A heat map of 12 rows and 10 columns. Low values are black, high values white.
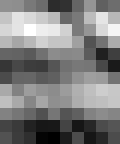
Stripes running across repeat 2 times from top to bottom. The ninth with the highest average is the top left. The ninth with the lowest average is the bottom middle. Overall the values sit about 50% of the way up the scale.
